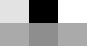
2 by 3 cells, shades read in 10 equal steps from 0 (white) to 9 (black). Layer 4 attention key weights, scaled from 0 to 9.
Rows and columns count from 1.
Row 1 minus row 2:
-2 5 -3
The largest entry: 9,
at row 1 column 2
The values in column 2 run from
4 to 9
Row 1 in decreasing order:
9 1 0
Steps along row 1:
up down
